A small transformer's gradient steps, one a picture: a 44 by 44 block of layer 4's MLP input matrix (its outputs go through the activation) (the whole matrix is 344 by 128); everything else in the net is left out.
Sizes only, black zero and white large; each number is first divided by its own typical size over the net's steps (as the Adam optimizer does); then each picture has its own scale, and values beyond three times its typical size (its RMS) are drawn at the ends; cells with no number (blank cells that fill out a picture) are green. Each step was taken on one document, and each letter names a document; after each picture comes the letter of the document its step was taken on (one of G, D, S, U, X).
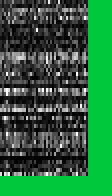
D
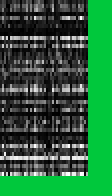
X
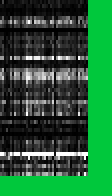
X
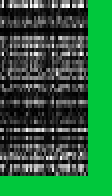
X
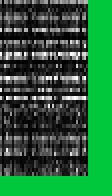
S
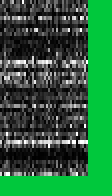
D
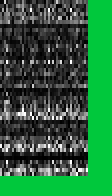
D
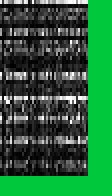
S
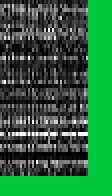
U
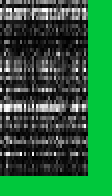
S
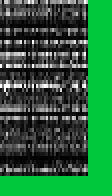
S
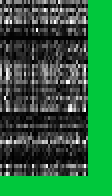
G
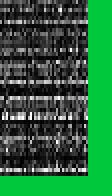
G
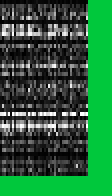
U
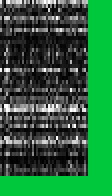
G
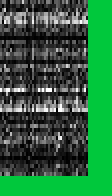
G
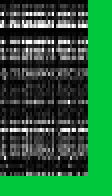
X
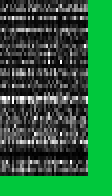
U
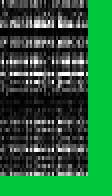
X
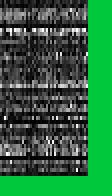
S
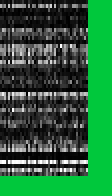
U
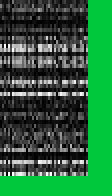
U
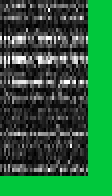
D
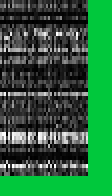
U
